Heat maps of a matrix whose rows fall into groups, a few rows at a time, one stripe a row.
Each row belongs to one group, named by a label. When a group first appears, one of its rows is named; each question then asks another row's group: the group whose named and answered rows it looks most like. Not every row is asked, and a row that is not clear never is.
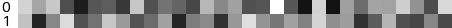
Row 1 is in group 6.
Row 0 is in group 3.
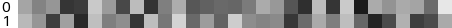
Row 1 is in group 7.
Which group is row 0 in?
3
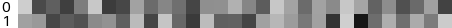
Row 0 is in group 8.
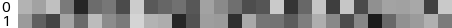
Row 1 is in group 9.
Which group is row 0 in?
3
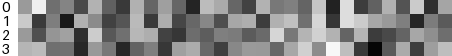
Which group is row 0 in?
3
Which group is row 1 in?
8
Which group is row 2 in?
9
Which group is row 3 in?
7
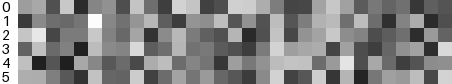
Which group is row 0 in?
7
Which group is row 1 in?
9
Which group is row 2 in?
7
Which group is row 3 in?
3
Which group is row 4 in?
8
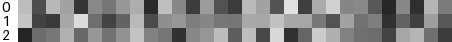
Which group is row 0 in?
6
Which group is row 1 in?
8
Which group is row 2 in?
9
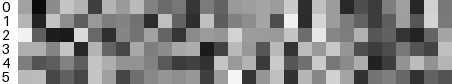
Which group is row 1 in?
6
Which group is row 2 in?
8
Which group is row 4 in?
9
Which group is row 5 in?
7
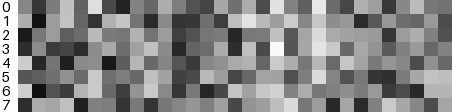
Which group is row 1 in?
6
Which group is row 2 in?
9
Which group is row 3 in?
9
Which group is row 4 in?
8
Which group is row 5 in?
9
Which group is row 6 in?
8
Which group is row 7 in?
3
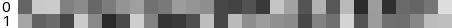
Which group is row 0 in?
3
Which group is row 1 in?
8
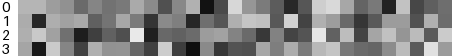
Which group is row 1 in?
6
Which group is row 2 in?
3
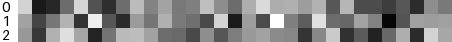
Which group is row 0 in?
8
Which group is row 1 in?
9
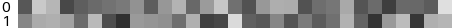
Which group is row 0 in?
3
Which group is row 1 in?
7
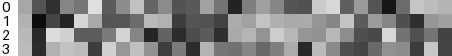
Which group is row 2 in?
6
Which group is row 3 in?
6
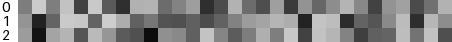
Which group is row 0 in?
7
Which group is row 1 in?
6
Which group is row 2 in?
6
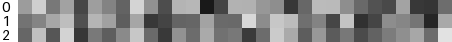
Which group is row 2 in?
3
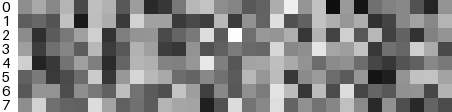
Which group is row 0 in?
3
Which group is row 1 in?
9
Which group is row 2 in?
8
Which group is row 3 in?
9
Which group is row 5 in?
9
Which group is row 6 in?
3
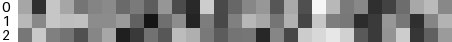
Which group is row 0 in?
6
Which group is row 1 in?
6
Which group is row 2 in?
7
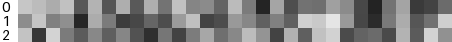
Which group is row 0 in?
7
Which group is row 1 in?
7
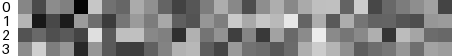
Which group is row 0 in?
9
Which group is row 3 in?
7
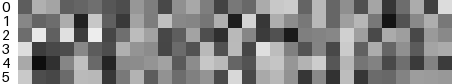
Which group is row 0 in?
3
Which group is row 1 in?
9
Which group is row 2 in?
7
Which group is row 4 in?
8
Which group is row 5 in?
8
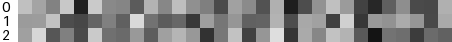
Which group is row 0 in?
7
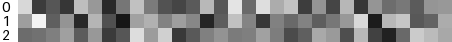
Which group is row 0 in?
8
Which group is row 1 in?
7
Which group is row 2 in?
9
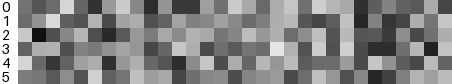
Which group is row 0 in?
6
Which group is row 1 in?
3
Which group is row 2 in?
8
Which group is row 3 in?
3
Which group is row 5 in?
9
